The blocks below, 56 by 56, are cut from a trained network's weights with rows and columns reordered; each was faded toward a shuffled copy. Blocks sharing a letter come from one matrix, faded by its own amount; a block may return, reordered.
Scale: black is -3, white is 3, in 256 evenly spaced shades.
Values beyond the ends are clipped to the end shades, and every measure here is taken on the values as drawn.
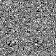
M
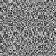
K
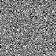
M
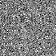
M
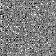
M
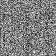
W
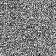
W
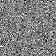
M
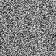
W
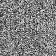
W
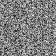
W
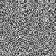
K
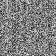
W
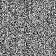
W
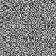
K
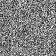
W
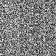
W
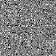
M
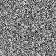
W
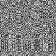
K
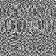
K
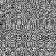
K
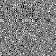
M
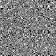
M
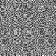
K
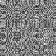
K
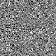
M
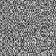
K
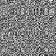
K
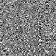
M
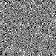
M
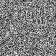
W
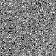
M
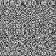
K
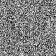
W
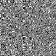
M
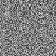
K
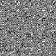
M
